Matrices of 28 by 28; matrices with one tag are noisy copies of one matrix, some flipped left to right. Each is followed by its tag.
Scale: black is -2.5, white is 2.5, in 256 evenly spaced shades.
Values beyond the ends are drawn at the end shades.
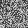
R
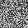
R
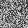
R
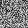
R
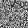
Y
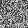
R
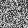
R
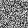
Y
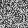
R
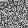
Y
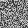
Y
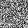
R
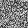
Y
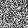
R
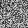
R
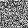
Y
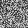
R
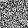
Y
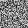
Y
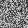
R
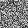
Y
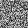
Y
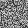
Y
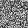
Y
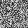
R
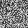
R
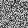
Y
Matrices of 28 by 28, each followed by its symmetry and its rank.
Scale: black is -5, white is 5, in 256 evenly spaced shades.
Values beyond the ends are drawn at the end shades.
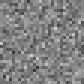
neither, full rank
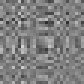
antisymmetric, rank two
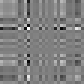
symmetric, rank one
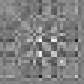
symmetric, rank three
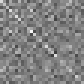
symmetric, rank five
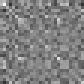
symmetric, rank three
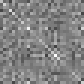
symmetric, rank five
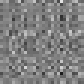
neither, rank three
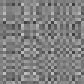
antisymmetric, rank two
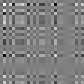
symmetric, rank one
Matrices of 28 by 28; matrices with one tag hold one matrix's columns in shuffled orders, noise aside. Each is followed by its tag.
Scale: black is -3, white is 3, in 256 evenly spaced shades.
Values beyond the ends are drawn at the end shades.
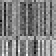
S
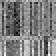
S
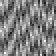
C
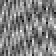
C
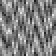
C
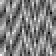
C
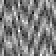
C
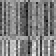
S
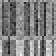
S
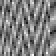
C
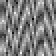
C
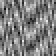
C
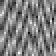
C
